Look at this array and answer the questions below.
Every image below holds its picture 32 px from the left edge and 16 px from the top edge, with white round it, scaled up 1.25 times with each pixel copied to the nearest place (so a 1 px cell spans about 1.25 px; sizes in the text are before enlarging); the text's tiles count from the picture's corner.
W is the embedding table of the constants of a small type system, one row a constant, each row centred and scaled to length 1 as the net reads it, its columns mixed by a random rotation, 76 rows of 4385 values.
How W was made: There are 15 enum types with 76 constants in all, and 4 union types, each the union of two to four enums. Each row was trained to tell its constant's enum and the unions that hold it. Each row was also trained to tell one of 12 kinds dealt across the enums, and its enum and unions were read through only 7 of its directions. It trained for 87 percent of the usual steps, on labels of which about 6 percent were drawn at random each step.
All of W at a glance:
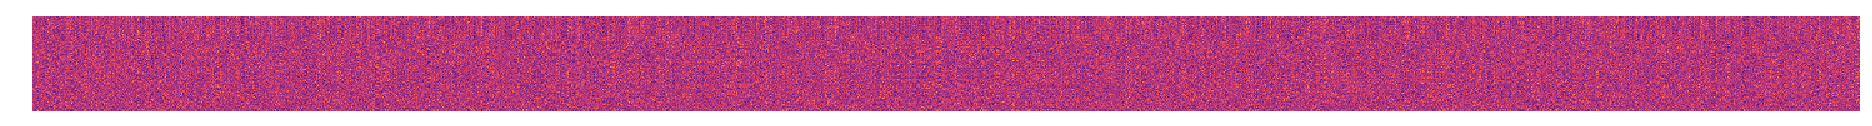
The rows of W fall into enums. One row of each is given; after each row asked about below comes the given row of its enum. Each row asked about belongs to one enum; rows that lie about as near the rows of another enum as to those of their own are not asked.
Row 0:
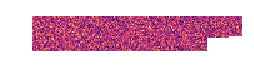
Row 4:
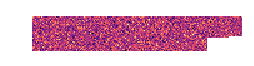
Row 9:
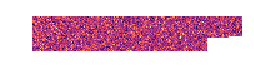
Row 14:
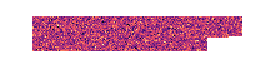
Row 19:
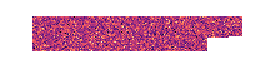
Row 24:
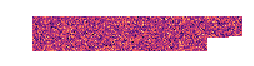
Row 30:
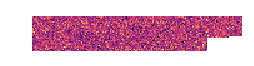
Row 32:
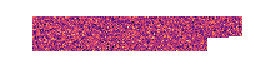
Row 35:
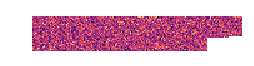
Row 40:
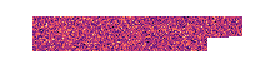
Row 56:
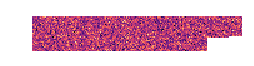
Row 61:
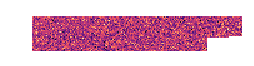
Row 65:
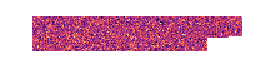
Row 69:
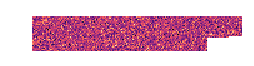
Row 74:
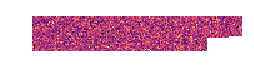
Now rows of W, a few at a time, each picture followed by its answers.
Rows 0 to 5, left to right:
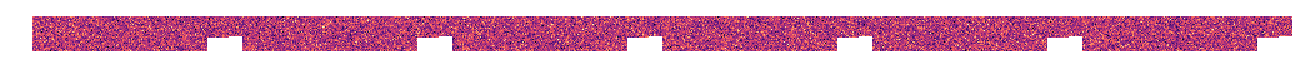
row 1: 74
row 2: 9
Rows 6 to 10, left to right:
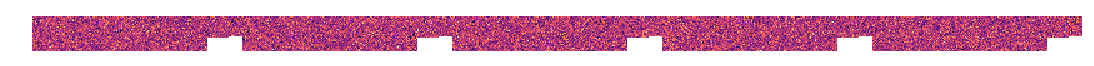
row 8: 0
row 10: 40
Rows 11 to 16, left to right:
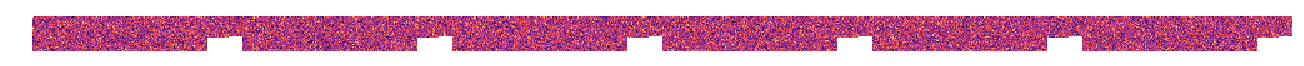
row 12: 9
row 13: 40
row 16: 14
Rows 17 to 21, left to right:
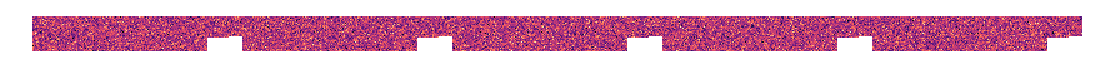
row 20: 61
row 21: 4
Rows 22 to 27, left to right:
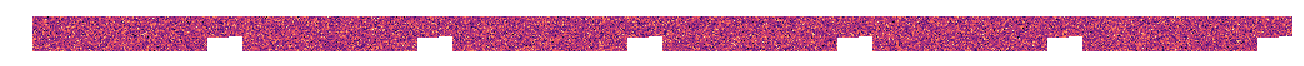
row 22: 24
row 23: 0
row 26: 0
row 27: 56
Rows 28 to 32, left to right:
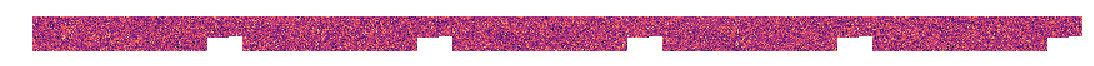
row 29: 61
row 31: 61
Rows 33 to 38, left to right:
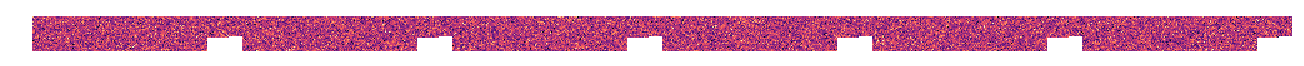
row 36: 56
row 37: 61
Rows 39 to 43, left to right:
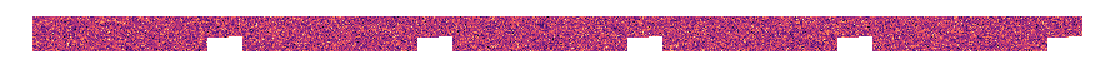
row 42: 19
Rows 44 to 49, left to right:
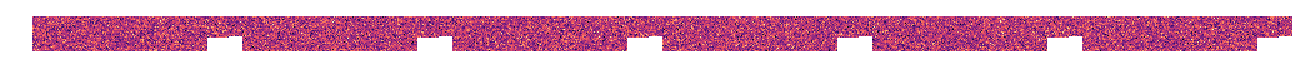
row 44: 30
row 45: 56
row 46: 74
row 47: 69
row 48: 30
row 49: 0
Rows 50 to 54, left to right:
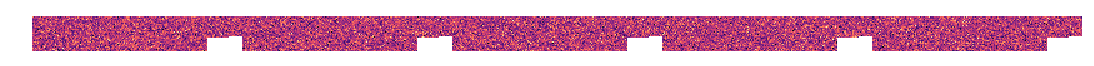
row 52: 32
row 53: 30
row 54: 56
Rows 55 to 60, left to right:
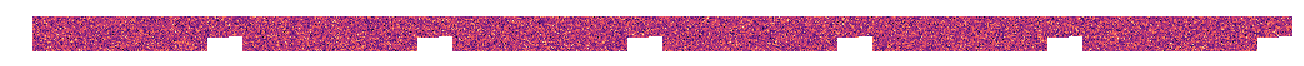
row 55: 40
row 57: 32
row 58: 74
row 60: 30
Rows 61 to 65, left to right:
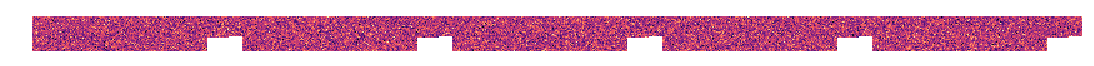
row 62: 40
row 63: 30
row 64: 24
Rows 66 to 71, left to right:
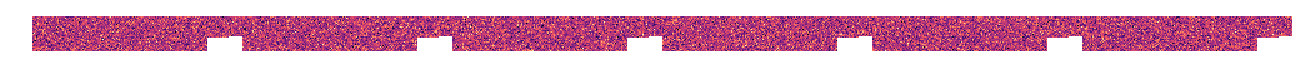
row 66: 74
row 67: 4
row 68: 9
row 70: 74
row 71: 9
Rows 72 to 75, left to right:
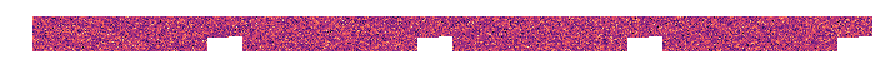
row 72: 65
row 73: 40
